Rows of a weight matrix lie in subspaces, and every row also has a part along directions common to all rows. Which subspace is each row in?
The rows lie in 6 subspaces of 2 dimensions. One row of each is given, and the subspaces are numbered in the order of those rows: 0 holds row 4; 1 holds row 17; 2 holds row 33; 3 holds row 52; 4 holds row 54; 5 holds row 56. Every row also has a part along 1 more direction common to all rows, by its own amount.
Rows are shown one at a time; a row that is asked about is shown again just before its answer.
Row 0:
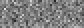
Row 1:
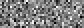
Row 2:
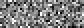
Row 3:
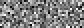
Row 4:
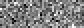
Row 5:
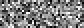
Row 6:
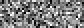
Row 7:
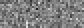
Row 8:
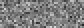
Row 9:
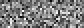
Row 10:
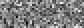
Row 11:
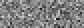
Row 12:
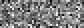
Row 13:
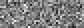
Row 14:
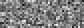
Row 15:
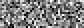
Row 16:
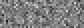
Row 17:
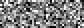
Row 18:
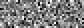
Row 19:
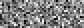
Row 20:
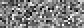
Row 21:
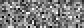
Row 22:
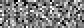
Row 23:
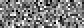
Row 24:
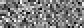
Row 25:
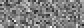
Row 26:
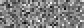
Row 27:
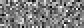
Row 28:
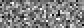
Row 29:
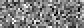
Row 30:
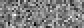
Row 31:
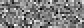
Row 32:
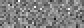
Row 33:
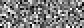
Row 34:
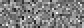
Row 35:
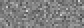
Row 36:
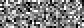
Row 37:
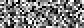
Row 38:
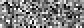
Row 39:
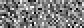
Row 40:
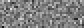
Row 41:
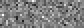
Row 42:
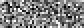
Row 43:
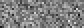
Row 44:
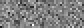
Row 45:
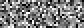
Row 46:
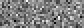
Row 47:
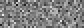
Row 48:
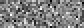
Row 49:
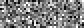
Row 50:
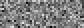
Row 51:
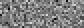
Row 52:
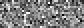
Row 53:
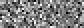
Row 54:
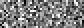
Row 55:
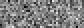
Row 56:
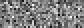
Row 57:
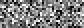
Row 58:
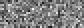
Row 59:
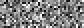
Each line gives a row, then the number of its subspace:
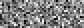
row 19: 3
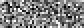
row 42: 5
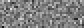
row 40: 4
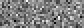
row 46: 3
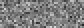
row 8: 1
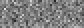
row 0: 0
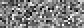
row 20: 5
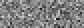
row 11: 1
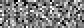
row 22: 4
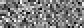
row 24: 2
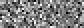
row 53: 2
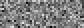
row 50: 1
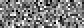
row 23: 5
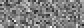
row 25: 1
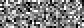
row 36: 1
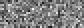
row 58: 0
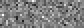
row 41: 4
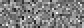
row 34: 3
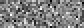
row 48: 2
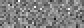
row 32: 4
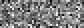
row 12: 2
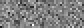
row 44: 2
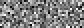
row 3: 2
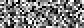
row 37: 4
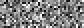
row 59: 3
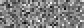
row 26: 3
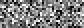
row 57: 0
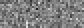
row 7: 0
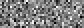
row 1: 3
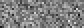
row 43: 2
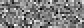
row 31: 3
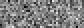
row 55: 5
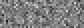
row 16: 4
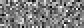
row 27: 4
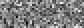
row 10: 0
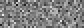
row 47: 4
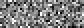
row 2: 0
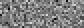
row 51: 3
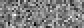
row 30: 5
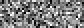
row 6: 2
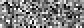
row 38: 5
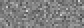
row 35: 1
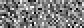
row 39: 2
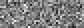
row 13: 0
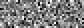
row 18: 5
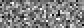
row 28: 1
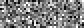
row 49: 1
